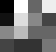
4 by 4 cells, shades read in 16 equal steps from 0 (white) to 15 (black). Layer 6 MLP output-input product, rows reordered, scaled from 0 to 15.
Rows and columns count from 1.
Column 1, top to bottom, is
15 14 7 11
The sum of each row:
25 34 29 43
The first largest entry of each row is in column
1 1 3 2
